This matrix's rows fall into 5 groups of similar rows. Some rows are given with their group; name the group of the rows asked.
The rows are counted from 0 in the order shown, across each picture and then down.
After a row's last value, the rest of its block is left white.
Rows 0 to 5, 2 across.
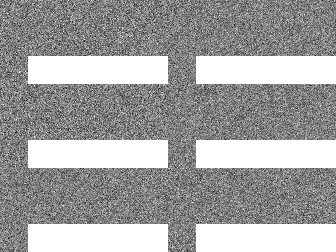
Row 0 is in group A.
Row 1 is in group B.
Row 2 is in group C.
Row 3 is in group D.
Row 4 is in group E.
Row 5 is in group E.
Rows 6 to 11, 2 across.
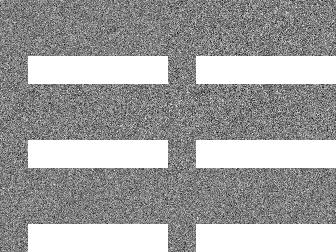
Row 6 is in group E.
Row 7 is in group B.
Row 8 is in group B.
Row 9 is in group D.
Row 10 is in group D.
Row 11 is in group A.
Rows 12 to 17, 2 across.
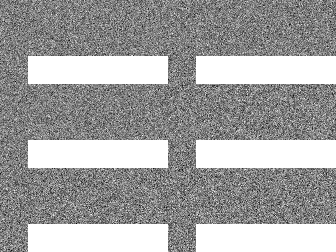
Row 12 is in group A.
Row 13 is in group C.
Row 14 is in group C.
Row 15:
B
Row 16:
E
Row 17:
C
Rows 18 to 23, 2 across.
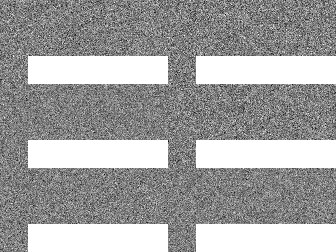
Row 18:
D
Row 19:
A
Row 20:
C
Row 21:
B
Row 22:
E
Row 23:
B
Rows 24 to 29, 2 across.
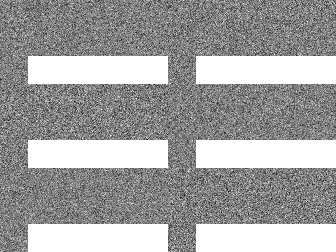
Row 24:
D
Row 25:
A
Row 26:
B
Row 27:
B
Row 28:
A
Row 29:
C
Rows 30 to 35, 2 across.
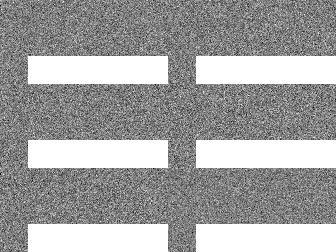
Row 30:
E
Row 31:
B
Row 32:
C
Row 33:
A
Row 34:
E
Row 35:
C
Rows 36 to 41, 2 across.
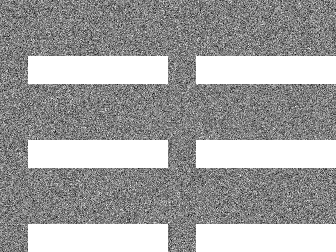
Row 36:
C
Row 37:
E
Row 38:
A
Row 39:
C
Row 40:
B
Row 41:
C
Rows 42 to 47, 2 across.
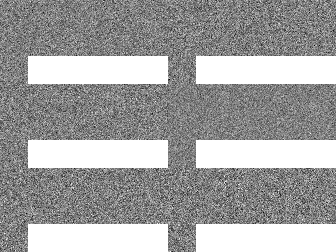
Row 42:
E
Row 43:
D
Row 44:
B
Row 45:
E
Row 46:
C
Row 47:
A
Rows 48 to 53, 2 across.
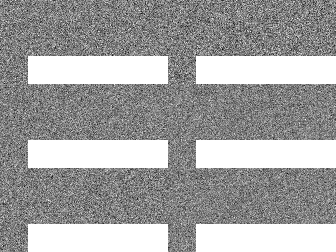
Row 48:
A
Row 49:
A
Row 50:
E
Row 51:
D
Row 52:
C
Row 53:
D
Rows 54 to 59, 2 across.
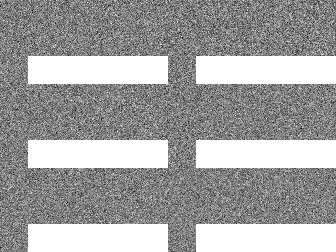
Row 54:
E
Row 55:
B
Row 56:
B
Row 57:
E
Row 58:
D
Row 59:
B
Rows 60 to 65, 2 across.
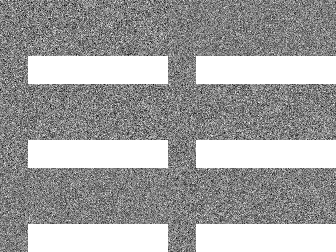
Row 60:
B
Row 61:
A
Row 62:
E
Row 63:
B
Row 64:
A
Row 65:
E
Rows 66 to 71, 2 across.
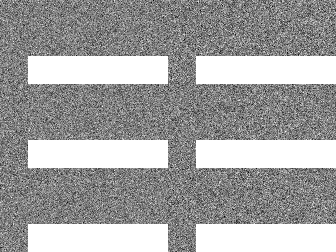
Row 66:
E
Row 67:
E
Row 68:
C
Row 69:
B
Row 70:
D
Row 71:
B
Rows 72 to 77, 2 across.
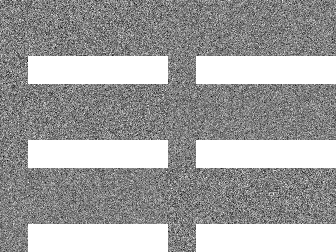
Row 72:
A
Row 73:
E
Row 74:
C
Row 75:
E
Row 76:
D
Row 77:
A
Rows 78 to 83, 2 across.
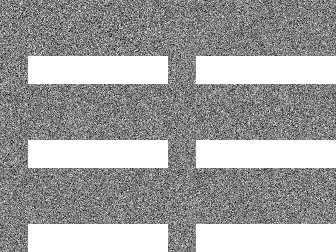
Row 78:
C
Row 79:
D
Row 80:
E
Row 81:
B
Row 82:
C
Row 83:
D
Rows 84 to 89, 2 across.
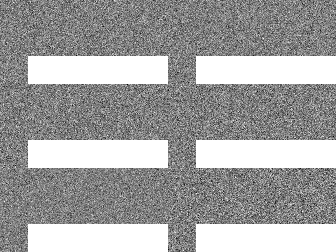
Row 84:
E
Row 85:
A
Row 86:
A
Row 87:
E
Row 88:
C
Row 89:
E
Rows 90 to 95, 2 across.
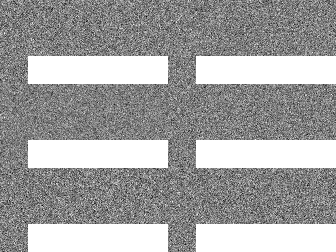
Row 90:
C
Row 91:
D
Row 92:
C
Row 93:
C
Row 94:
B
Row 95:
C
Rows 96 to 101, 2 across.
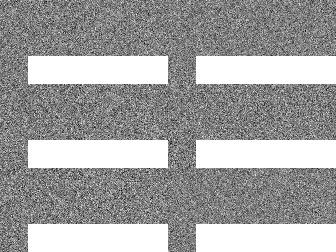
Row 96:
B
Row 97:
C
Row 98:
B
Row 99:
C
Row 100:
B
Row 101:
B
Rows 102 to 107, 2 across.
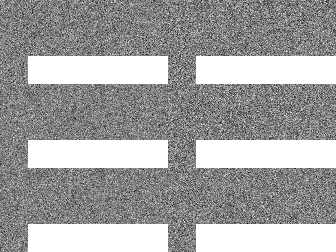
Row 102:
E
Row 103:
D
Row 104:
D
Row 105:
A
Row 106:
D
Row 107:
A
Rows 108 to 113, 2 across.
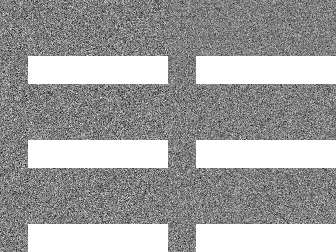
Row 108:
C
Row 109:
C
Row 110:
C
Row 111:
E
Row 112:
A
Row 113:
C
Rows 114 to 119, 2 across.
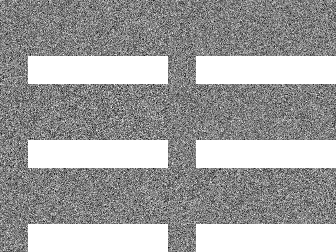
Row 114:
E
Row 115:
C
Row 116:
E
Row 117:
E
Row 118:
E
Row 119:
D
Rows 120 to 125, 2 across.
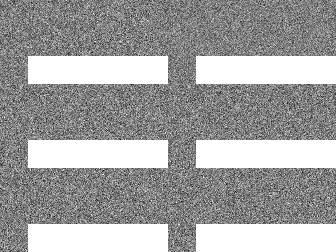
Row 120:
B
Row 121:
C
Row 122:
C
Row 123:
C
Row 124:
E
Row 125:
A
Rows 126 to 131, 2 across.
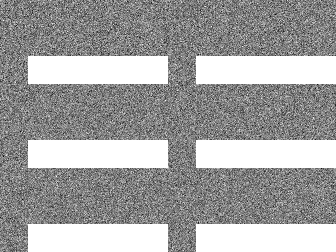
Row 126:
E
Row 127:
E
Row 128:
C
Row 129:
B
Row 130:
A
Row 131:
E
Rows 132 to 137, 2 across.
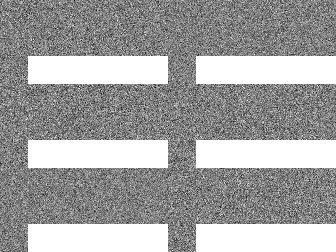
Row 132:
C
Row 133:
E
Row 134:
D
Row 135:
A
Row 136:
B
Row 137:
A
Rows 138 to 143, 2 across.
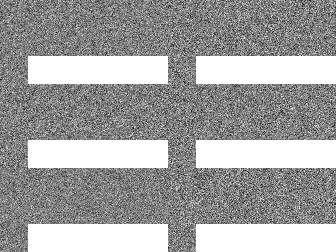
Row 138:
D
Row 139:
A
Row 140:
E
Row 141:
E
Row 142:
C
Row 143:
D
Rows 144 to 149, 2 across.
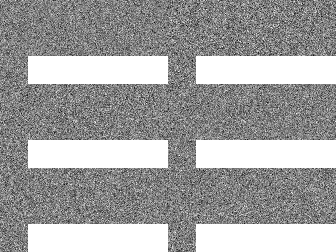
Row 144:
A
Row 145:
A
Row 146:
A
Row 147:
A
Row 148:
B
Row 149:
E
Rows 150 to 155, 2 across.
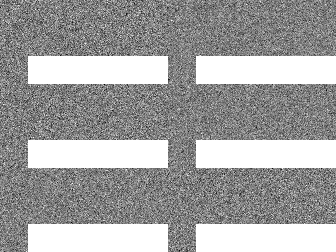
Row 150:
A
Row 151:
D
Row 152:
E
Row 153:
C
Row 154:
A
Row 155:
E
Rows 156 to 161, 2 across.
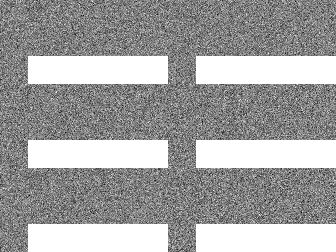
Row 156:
D
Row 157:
E
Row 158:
A
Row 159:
A
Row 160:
D
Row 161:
E
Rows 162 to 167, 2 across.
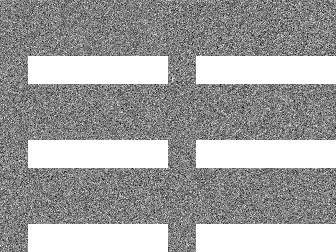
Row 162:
E
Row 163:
E
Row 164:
C
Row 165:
B
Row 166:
C
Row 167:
D
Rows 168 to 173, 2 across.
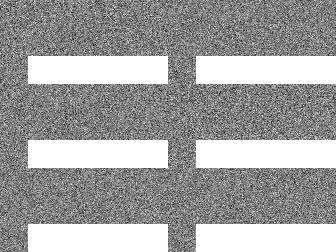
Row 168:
D
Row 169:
A
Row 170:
A
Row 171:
C
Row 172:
B
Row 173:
A
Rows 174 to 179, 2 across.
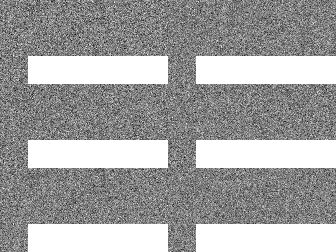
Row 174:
D
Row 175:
E
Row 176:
E
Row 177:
C
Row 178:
D
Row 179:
A
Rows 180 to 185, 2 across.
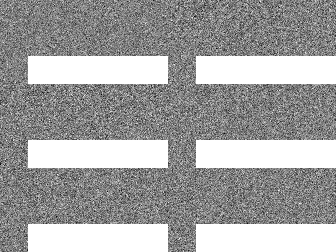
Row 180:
E
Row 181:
D
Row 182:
D
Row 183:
D
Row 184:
B
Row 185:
A
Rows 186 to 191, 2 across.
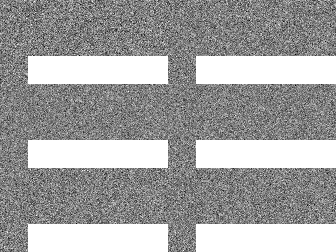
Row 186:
D
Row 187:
B
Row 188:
B
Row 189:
E
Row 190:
E
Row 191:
E
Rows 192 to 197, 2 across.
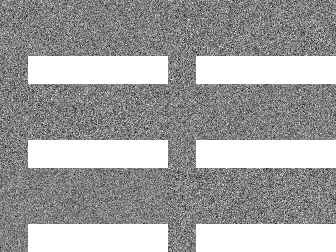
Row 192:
C
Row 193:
E
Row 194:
B
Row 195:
D
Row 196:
D
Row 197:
D
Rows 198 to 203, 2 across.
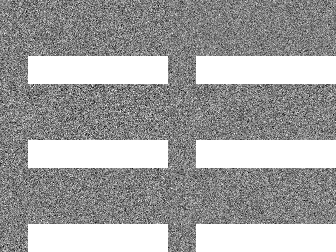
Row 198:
C
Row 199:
C
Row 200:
D
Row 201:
D
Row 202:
C
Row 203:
D
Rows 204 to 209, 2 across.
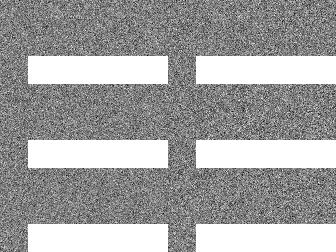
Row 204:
B
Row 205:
A
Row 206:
E
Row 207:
B
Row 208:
E
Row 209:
D
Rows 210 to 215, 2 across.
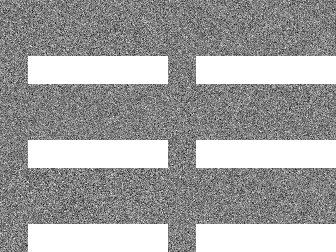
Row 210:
E
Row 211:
B
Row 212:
E
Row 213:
C
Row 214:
D
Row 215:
E
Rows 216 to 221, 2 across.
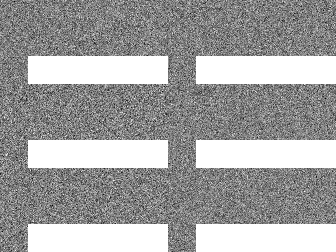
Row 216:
B
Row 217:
C
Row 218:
C
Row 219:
D
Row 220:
E
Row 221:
A
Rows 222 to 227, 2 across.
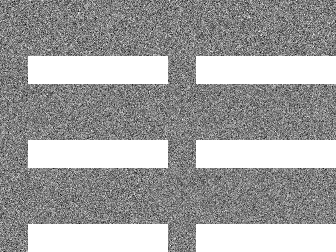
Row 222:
B
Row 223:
B
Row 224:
C
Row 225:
C
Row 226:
A
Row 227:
C
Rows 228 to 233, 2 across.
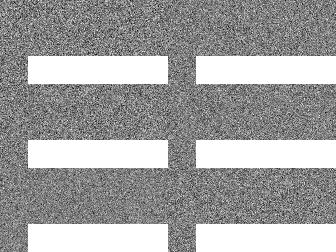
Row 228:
C
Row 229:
A
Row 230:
B
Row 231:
B
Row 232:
D
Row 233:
B
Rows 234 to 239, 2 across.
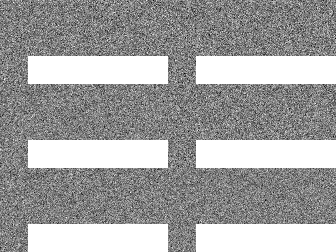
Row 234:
E
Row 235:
C
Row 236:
D
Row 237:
C
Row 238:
D
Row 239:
E
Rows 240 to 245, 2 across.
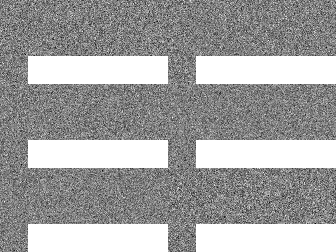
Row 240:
A
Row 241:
A
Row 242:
C
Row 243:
C
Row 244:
C
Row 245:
B
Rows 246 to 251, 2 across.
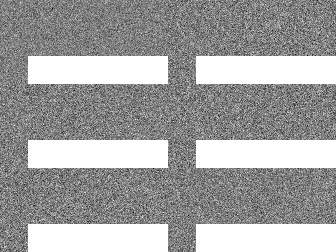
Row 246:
C
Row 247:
B
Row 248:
D
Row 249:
C
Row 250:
E
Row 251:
C
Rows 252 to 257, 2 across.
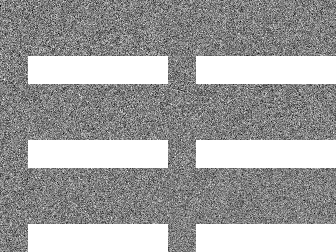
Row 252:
E
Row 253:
A
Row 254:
C
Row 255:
D
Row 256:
A
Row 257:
D
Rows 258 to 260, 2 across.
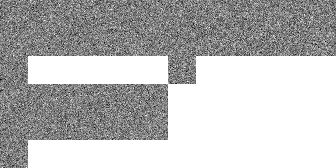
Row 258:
D
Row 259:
B
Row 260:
A
